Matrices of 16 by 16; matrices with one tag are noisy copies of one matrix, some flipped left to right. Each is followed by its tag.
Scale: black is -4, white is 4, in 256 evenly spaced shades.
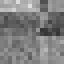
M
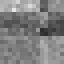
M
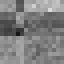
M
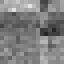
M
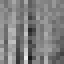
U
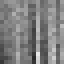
U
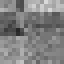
M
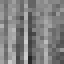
U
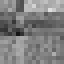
M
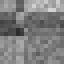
M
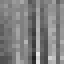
U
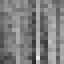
U
